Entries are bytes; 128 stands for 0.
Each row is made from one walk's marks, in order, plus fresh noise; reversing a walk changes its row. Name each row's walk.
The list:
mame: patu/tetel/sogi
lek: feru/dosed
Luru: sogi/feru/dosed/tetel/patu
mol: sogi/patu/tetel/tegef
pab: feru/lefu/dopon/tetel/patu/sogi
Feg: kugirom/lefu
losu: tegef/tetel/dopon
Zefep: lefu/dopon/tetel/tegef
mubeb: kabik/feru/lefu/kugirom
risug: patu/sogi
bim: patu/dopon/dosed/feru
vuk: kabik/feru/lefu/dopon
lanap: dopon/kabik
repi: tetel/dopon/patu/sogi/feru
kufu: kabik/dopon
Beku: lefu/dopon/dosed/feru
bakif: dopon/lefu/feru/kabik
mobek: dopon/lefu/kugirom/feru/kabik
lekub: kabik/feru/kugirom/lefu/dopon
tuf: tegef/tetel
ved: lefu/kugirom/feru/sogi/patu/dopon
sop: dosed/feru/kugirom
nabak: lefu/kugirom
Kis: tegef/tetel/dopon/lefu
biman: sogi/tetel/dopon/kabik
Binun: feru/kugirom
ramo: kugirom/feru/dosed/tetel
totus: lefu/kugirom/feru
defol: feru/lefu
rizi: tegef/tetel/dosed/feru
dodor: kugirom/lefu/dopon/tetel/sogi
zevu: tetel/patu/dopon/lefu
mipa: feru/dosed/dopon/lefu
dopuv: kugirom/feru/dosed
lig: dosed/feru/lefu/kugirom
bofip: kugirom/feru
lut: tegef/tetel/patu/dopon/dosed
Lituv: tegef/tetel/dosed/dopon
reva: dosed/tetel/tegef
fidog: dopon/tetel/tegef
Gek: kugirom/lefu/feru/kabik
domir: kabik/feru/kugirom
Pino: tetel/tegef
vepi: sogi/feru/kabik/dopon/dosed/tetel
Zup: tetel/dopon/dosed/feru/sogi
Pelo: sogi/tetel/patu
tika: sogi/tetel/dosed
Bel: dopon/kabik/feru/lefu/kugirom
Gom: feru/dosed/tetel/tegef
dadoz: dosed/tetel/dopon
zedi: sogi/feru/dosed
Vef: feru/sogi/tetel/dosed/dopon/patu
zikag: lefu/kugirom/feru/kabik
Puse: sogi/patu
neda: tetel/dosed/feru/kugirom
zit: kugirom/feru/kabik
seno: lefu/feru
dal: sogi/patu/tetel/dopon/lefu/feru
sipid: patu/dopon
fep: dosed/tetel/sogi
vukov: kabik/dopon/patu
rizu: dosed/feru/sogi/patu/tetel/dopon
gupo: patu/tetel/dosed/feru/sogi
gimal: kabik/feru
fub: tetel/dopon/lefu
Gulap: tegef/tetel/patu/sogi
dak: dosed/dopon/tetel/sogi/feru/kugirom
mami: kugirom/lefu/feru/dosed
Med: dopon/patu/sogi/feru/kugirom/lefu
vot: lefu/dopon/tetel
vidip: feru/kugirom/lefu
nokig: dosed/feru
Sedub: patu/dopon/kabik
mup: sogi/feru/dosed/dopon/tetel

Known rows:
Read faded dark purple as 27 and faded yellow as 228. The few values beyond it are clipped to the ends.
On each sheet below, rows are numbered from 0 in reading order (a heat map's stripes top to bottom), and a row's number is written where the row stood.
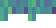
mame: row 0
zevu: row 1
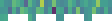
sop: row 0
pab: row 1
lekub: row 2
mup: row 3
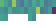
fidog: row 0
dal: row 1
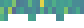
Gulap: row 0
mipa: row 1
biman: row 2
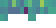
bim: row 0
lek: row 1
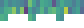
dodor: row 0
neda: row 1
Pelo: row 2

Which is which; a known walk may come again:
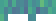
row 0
gupo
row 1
gimal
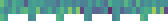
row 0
neda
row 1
biman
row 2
nabak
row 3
Sedub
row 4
lanap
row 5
totus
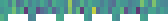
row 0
vot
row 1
vukov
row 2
Beku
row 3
Pelo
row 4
risug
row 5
Zup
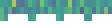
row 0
lut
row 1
dak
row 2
defol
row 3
mubeb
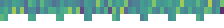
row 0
mami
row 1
dadoz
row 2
dodor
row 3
Bel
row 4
Gulap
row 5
vepi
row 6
mup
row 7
pab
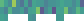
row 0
fidog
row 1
Puse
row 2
tika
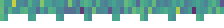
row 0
rizi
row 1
nokig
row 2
bim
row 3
repi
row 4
sop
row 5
Pino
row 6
dal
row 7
ramo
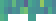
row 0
reva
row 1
rizu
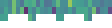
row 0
mobek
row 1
zevu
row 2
lek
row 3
mame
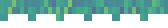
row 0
Luru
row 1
zit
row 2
tuf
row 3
domir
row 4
lekub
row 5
Binun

